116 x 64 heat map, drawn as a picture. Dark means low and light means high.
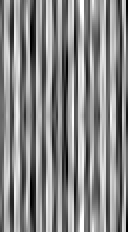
Mirror symmetry: top to bottom. Grain: streaks running down. Slope: none. Stripes: upright, repeating 12 times.
